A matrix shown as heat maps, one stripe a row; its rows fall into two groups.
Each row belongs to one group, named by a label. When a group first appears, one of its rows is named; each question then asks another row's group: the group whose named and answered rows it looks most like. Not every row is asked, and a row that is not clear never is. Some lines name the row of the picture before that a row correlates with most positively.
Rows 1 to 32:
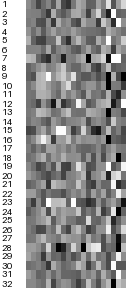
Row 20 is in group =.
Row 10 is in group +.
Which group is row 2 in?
=
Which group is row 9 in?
+
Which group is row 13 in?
+
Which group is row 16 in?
+
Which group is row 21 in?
=
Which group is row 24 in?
=
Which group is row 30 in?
=
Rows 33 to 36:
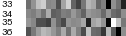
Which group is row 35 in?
=
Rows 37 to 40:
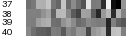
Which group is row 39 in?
+
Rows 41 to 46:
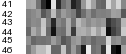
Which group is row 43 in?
+
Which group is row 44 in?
+
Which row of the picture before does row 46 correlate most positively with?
37
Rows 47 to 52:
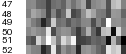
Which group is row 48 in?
+
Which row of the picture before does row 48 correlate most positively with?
41
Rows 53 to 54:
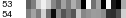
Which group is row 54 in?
+
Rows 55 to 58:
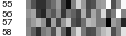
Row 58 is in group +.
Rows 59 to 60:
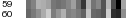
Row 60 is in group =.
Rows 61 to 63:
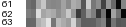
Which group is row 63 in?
+
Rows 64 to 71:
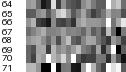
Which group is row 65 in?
=
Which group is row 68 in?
+
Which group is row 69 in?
=
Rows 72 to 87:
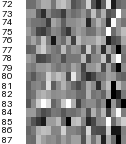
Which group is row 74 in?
=
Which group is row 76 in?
+
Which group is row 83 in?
+
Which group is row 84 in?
=
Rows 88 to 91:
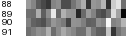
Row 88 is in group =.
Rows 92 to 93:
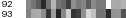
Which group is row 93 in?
+
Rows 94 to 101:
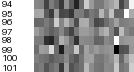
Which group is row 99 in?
+
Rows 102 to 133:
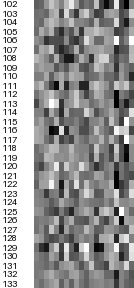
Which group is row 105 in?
+
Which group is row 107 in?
+
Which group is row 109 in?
+
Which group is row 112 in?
+
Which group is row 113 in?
+
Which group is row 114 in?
+
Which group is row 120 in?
+
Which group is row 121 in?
+
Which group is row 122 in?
+
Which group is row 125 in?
=
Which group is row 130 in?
+
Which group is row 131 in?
=
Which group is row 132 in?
+
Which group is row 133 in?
+
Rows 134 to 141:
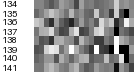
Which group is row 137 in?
+
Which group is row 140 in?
=
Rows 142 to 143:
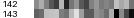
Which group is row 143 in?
+
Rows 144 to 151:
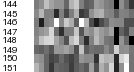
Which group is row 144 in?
+
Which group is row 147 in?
+
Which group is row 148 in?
+
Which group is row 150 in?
=
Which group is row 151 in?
=
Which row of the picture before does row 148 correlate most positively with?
143
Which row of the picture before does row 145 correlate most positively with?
142
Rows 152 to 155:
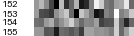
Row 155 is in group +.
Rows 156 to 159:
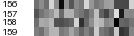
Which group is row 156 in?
+
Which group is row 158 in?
+
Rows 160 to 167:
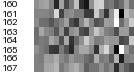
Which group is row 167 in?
+
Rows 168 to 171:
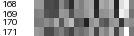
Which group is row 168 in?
=
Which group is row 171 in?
=
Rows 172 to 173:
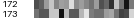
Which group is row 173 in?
+
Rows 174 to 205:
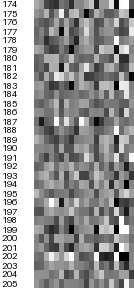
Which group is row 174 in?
=
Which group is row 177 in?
+
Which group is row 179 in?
=
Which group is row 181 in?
+
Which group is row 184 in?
=
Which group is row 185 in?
+
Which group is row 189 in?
=
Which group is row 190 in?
=
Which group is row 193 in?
+
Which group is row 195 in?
=
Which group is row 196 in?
+
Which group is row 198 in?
=
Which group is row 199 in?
=
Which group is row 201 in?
=
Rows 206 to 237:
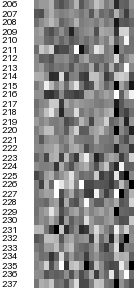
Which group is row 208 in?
+
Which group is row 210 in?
=
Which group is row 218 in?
+
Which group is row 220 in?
+
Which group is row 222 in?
+
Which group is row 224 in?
=
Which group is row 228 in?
+
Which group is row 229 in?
+
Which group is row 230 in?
+
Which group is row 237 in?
+
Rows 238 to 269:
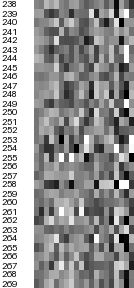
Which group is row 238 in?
+
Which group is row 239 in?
=
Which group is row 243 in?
=
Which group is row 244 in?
=
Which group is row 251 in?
+
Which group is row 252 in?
+
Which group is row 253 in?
+
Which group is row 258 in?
=
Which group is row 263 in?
=
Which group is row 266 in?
+
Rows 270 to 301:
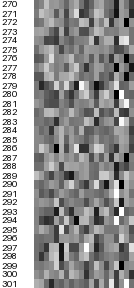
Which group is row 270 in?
+
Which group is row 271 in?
+
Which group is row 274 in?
=
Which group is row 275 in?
+
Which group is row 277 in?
+
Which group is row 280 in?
=
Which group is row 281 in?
=
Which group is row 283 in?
=
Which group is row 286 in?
+
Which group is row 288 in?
+
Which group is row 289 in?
=
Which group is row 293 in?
=
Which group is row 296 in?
=
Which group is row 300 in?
+
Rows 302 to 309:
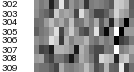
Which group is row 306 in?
+
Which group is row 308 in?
=
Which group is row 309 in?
=
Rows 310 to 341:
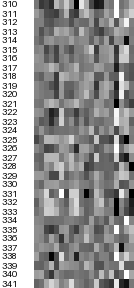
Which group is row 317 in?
+
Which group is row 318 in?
=
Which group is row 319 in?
=
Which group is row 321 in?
+
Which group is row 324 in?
=
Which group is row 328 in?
+
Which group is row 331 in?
+
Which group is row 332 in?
+
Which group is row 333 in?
+
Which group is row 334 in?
=
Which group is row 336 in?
+
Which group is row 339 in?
=
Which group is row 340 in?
=
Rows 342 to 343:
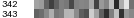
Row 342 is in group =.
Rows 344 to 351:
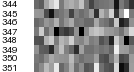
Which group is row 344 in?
+
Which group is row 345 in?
=
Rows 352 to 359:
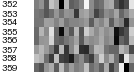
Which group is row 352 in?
+
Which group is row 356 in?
+
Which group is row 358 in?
=
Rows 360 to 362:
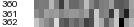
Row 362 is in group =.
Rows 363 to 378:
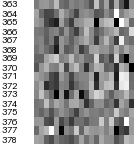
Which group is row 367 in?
=
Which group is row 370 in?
+
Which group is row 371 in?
=
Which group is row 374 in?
+
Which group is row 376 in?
=
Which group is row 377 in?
+
